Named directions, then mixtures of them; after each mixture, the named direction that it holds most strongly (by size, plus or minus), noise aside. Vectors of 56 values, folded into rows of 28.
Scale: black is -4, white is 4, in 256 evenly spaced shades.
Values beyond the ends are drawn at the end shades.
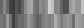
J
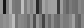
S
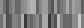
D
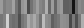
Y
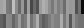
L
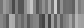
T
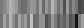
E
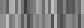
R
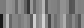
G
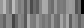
L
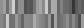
R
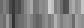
J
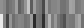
G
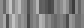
J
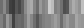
J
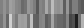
E
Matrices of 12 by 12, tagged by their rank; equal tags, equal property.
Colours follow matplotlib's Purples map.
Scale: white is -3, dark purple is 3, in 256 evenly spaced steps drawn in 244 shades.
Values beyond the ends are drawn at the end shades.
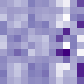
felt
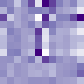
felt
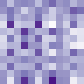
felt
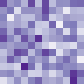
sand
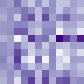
felt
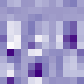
felt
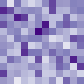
sand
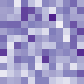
sand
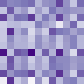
felt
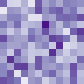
sand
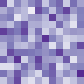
sand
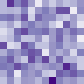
sand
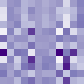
felt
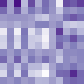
felt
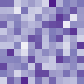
sand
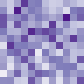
sand
